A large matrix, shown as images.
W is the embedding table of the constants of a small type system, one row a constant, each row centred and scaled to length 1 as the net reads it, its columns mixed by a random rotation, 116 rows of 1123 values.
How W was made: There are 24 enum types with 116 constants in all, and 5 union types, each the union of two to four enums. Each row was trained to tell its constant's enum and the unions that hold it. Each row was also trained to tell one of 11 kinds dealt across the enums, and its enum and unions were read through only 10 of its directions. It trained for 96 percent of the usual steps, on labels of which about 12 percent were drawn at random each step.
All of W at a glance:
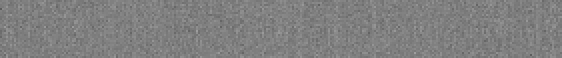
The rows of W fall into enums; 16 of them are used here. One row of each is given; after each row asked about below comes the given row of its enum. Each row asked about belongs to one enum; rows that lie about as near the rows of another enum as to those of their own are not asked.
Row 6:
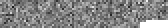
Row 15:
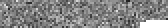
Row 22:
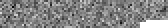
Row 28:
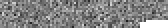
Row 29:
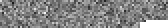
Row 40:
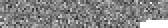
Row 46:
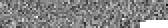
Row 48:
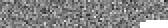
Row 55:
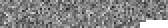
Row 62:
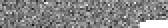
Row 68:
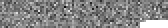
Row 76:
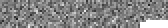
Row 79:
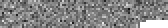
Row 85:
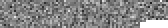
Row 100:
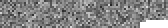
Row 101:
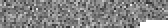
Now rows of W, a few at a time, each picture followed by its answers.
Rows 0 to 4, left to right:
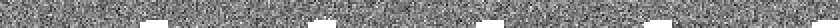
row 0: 100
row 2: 29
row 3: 62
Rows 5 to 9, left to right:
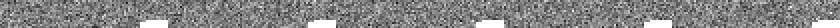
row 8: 85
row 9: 29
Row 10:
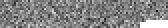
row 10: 22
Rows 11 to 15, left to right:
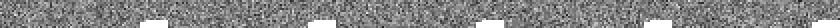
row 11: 100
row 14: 15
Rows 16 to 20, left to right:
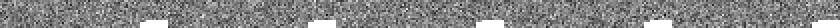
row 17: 100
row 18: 79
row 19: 40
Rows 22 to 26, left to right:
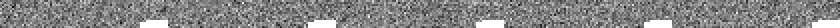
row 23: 101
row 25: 28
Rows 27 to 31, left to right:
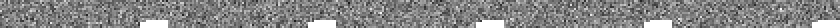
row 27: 85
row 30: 79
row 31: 55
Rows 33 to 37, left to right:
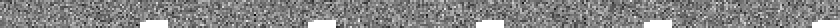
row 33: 46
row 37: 40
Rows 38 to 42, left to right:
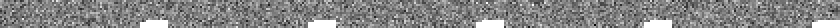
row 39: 48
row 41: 29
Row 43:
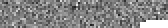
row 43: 29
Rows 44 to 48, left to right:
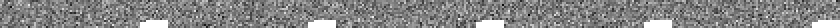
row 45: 28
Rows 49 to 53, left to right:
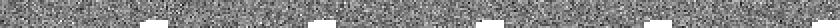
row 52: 55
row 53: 85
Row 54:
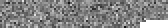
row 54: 100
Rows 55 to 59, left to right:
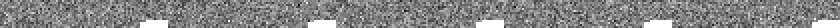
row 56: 46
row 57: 40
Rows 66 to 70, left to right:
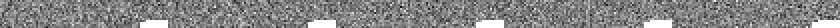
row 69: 48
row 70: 29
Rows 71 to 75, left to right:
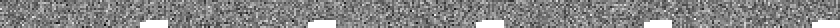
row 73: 68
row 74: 15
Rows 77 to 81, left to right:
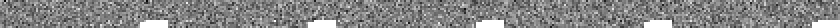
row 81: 101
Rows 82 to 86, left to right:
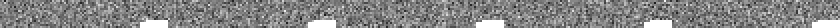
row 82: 55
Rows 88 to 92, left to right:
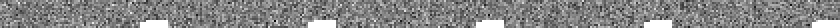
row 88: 15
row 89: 40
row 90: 101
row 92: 46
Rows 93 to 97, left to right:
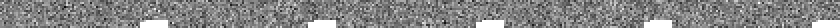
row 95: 85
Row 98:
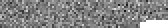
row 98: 46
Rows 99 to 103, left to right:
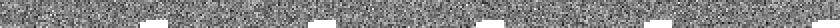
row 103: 28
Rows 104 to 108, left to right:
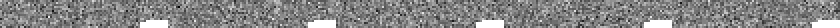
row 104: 85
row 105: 40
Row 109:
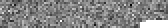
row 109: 46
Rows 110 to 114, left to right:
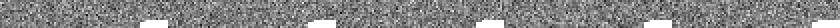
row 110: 68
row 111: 62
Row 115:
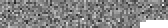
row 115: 22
